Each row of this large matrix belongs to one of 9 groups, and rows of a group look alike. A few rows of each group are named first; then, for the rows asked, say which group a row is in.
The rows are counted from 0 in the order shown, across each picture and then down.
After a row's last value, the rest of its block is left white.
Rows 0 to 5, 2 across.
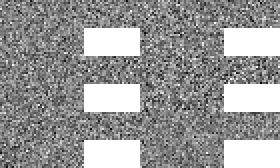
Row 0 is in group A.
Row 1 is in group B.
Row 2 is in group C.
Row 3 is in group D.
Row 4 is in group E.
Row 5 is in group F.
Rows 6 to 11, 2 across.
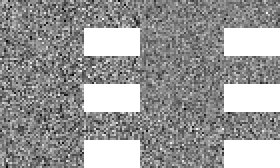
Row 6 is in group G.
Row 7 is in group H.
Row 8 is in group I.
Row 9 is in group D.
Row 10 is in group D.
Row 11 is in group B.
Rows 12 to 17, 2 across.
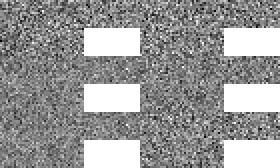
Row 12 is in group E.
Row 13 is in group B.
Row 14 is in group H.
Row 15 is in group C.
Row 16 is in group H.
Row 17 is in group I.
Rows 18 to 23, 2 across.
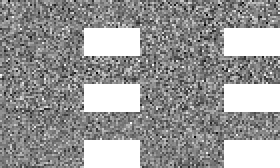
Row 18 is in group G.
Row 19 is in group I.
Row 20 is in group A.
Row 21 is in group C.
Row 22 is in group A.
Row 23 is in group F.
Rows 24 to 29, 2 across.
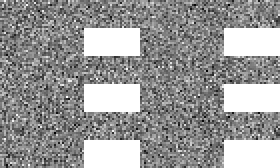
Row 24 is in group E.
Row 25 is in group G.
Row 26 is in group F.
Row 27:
I
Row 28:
D
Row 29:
G
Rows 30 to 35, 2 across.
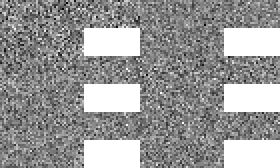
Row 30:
G
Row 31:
I
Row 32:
H
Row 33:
B
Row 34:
H
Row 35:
C
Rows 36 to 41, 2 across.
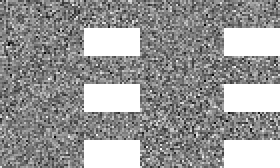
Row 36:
D
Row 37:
I
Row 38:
E
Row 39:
I
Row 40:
F
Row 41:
B
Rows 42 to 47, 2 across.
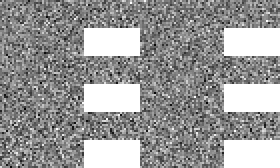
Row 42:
D
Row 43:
E
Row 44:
G
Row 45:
I
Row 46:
B
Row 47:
B
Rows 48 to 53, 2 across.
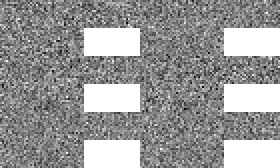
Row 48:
I
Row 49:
H
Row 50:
F
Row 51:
D
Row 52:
F
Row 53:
B
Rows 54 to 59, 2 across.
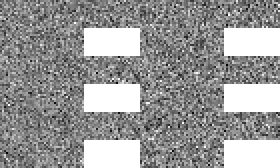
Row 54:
B
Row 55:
C
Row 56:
G
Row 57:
B
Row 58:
G
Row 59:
H
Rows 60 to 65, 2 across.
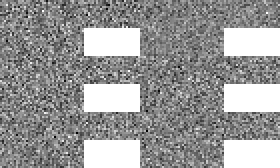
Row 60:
C
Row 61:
H
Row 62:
I
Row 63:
E
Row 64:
F
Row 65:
B
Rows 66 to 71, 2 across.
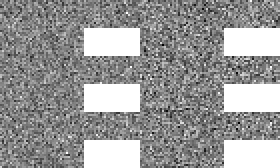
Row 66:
H
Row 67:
G
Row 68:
A
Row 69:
A
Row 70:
F
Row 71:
A
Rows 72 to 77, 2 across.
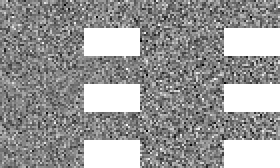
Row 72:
G
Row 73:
E
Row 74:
H
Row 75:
B
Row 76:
H
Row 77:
B
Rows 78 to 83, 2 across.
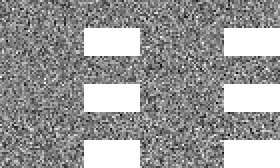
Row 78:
C
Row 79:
B
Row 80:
A
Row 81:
H
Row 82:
B
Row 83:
B
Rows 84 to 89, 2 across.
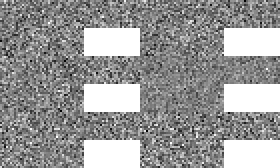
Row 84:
E
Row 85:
E
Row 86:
G
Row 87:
H
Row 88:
B
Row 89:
B
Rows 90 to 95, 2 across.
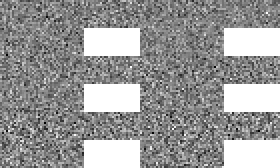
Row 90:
D
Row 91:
H
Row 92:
A
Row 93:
B
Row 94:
B
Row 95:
A
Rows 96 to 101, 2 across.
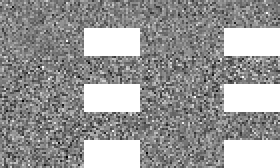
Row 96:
F
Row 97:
H
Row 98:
E
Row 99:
I
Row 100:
D
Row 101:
C
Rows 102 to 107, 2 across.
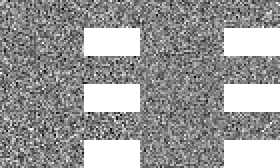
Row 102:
G
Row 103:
A
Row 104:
B
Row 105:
D
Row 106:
B
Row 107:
A
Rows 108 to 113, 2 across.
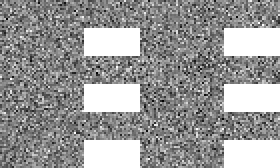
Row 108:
B
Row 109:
G
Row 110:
A
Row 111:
G
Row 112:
E
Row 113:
B
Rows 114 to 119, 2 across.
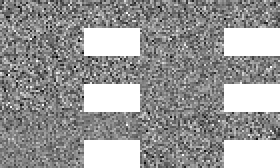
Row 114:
H
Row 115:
H
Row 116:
B
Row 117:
A
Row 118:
H
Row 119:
G
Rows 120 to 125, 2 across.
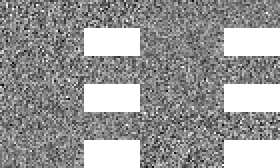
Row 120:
C
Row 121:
H
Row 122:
F
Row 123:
C
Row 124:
H
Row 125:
E
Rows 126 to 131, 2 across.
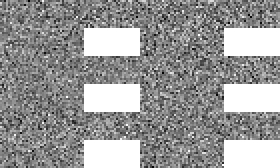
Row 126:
D
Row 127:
E
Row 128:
F
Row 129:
B
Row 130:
H
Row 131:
E
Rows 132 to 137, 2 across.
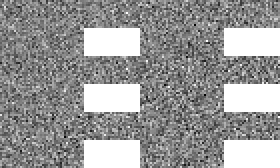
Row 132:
H
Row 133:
F
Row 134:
H
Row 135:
C
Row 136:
I
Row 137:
D
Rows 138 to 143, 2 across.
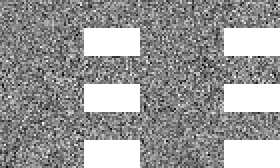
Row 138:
I
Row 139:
I
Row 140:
F
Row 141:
G
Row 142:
E
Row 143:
F
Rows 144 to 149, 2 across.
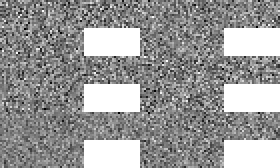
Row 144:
C
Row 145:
G
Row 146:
D
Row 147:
E
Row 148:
G
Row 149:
G
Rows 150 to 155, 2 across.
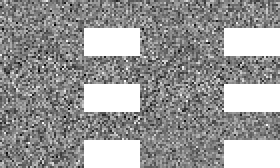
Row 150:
F
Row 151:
F
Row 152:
H
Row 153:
E
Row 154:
C
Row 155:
H
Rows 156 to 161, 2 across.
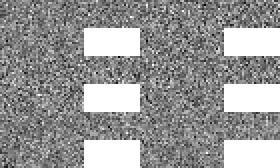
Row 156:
C
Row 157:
C
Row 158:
G
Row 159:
C
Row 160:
E
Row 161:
F
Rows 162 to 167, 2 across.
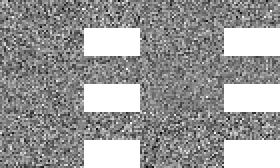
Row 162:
G
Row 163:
A
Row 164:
H
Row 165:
F
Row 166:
A
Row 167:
E
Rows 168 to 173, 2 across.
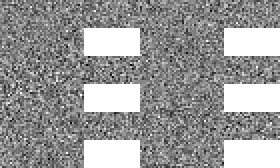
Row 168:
I
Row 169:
F
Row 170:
B
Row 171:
A
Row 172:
F
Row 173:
A
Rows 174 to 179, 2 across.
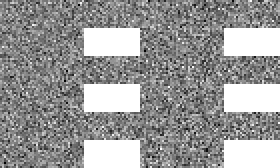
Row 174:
I
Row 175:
G
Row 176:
I
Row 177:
C
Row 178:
G
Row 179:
D
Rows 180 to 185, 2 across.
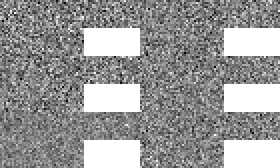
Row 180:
B
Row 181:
D
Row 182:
D
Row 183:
B
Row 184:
H
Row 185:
B
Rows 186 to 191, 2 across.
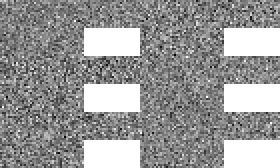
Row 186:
E
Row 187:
B
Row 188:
C
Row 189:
F
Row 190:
I
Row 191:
A
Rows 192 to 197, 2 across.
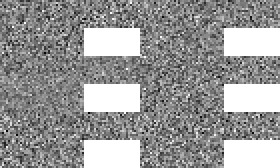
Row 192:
D
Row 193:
B
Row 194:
H
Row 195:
E
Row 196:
B
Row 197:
B
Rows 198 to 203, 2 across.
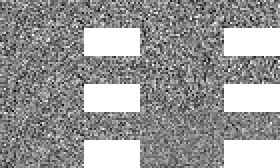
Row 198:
E
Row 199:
B
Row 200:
E
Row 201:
C
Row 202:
E
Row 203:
A
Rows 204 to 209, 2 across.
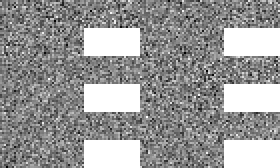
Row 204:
D
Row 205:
D
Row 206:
E
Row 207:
I
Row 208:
E
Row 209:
F
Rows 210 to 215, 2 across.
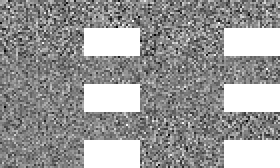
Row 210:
G
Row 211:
E
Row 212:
G
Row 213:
H
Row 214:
H
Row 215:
C
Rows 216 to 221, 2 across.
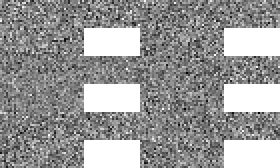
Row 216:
A
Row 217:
E
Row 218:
H
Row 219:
D
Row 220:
E
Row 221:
G
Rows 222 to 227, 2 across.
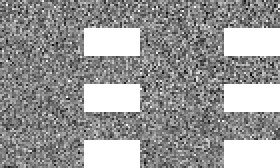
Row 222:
C
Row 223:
C
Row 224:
F
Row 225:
B
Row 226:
H
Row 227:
G
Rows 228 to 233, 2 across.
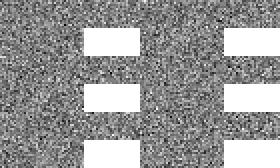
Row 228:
I
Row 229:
E
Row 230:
E
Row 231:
A
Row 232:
G
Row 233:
A
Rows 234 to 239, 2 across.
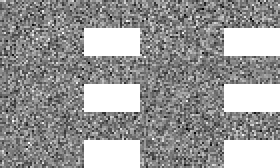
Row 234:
E
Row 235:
B
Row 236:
E
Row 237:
E
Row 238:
C
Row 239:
D
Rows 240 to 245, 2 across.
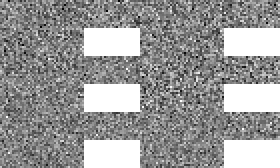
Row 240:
G
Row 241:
I
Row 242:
H
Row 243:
B
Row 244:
F
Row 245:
A
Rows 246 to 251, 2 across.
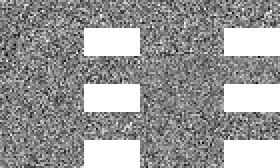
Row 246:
E
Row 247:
A
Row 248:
C
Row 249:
G
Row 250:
A
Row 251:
D
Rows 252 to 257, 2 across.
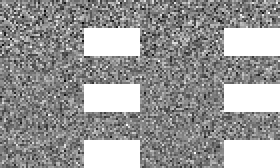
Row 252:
B
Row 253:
E
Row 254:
I
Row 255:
A
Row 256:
H
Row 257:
I
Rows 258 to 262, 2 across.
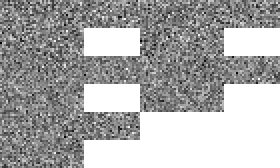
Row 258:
I
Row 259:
E
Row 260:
H
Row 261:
G
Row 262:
I
